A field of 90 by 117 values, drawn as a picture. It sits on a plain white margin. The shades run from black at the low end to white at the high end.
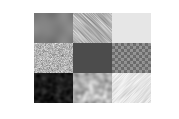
It is made of 3 by 3 panels. Panel 1,1: middling, smooth, faint in contrast. Panel 1,2: high, slanting down to the right. Panel 1,3: very high, flat. Panel 2,1: high, fine-grained. Panel 2,2: low, flat. Panel 2,3: middling, checkered. Panel 3,1: very low, blotchy, faint in contrast. Panel 3,2: high, blotchy. Panel 3,3: very high, slanting up to the right, faint in contrast.
